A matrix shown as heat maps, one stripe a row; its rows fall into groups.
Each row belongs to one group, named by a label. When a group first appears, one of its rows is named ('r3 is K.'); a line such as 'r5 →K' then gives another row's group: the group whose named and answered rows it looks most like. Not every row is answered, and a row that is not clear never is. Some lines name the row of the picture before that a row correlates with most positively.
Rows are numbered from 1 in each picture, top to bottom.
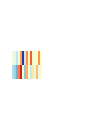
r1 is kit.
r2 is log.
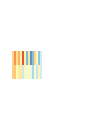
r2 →kit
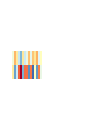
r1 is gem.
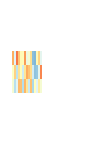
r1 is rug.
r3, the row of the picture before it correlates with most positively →2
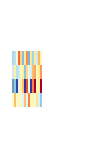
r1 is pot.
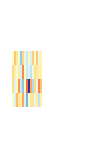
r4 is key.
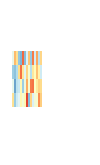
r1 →gem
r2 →log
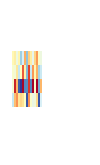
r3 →gem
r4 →key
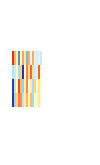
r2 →kit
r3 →pot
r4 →pot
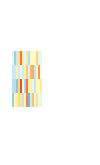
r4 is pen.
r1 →log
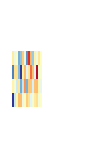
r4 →pot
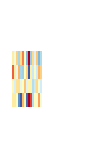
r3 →rug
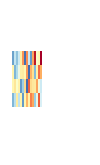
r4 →kit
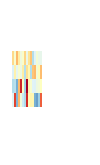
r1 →rug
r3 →log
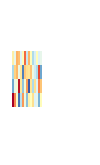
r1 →rug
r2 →kit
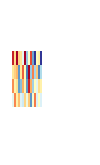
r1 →rug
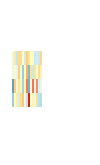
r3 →pen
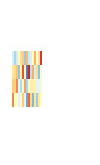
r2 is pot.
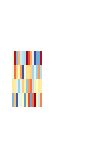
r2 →kit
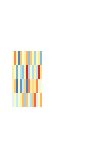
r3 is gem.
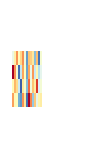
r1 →key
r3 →gem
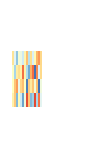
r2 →key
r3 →key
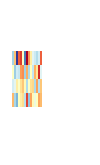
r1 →log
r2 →log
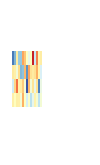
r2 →gem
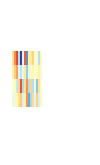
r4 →pen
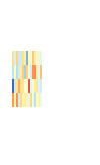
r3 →pot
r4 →rug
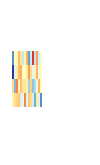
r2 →pot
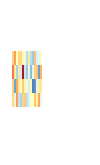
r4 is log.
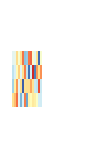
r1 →key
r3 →kit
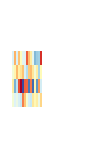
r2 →key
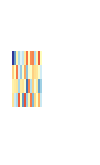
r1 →kit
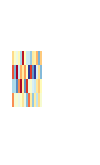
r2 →rug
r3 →log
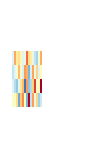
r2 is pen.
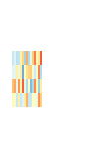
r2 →kit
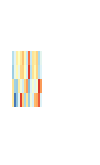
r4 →log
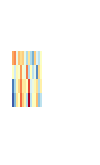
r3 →pot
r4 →pot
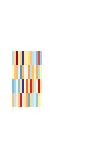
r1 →kit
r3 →kit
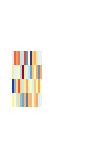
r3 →pot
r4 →gem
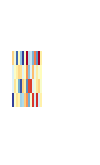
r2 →pen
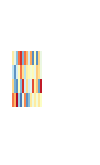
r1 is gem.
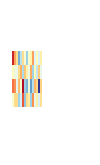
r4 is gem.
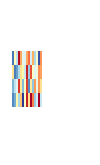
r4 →kit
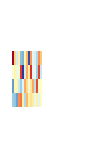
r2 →kit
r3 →pen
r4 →log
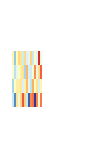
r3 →pen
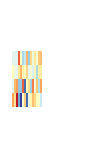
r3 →gem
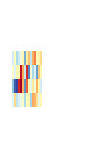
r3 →log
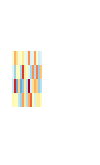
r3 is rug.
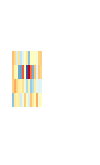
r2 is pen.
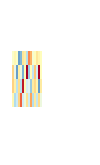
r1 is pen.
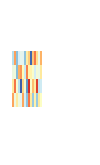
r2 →log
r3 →gem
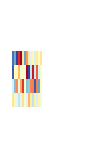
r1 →log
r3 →key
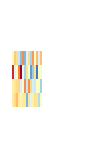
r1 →gem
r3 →rug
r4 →key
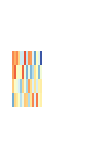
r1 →rug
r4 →pen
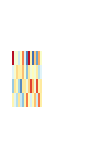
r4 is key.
